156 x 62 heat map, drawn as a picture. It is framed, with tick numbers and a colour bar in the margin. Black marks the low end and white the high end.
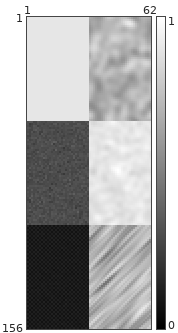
The table splits into 3 rows of 2 panels. Panel 1,1: very high, flat. Panel 1,2: high, blotchy. Panel 2,1: low, fine-grained, faint in contrast. Panel 2,2: very high, blotchy, faint in contrast. Panel 3,1: very low, checkered, faint in contrast. Panel 3,2: high, slanting up to the right.
